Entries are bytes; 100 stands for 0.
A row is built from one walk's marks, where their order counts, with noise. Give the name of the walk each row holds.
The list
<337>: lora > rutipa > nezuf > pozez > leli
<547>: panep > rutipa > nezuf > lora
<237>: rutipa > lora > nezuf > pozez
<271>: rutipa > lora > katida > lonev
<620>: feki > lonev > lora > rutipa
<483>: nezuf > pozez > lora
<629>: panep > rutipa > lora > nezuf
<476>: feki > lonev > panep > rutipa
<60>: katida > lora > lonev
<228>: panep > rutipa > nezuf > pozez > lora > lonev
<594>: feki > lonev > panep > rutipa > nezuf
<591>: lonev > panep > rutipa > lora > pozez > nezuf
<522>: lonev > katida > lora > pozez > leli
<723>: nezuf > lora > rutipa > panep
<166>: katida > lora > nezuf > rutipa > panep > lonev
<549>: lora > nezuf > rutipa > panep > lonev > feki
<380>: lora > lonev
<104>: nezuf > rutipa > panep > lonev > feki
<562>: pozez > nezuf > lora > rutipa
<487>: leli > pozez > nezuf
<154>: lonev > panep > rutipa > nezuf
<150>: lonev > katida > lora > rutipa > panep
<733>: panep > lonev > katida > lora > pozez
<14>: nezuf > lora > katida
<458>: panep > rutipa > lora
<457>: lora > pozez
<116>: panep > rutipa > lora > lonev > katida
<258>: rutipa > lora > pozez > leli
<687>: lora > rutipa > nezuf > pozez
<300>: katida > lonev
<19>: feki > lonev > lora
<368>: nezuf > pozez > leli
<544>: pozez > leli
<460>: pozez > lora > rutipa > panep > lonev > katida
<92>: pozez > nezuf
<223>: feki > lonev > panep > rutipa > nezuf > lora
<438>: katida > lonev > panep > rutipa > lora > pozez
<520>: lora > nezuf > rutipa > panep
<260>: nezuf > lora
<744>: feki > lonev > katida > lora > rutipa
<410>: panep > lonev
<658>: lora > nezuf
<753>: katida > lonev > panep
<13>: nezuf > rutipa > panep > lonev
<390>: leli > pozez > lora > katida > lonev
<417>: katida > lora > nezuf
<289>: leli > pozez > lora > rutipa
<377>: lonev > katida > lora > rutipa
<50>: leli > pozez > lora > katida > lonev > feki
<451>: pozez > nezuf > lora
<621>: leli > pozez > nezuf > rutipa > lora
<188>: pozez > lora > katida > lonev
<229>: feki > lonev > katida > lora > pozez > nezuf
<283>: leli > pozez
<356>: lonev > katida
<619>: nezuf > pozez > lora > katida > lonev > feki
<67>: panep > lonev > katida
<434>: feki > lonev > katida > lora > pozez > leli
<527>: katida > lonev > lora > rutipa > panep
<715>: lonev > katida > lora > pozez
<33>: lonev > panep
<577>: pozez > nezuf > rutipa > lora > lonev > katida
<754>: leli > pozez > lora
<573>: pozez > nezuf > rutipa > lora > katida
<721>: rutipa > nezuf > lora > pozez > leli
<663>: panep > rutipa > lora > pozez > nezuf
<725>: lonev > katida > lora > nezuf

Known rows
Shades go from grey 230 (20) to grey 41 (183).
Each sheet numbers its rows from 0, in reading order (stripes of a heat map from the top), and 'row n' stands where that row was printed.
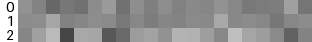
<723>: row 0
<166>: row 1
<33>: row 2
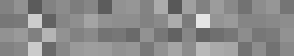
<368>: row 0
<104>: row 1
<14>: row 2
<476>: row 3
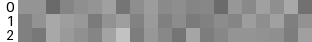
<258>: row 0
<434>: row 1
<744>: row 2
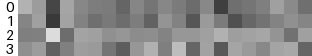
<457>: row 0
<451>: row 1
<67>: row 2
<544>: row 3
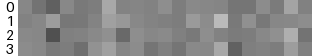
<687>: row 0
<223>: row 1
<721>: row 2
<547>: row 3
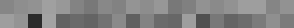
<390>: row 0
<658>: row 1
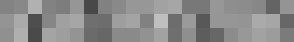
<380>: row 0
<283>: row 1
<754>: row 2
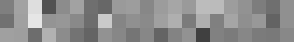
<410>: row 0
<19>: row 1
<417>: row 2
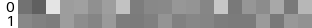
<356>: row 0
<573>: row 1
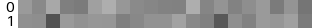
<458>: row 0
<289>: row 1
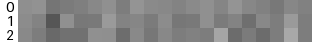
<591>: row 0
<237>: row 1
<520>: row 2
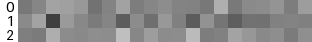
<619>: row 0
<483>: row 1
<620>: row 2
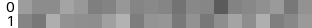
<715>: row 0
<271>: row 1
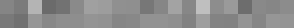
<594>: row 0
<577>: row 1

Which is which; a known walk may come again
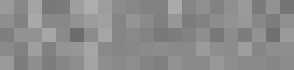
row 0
<458>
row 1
<150>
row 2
<229>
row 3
<460>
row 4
<438>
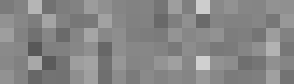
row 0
<549>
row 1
<725>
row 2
<629>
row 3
<721>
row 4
<13>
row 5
<723>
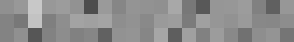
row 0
<60>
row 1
<116>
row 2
<368>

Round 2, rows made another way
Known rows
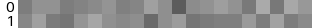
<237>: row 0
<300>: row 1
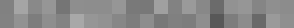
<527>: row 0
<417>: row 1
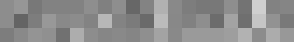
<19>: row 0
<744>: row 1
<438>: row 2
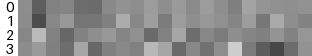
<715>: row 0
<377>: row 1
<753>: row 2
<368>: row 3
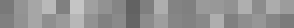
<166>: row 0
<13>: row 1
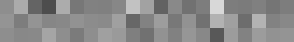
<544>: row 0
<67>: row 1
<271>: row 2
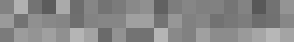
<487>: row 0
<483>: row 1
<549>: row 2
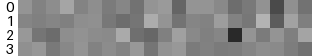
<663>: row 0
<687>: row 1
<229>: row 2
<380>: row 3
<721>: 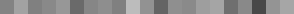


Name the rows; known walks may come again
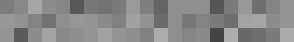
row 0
<621>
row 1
<451>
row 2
<619>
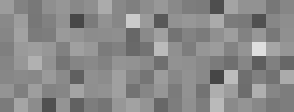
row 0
<188>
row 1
<258>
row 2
<300>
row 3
<223>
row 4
<723>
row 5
<50>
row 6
<67>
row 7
<283>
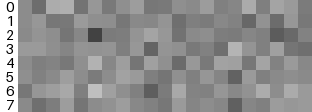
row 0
<116>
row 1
<658>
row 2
<754>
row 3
<410>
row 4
<562>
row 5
<271>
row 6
<166>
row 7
<725>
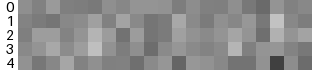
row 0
<260>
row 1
<620>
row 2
<104>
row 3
<13>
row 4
<663>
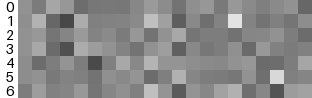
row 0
<458>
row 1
<544>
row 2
<380>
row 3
<92>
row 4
<522>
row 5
<19>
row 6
<721>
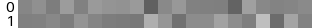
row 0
<60>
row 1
<687>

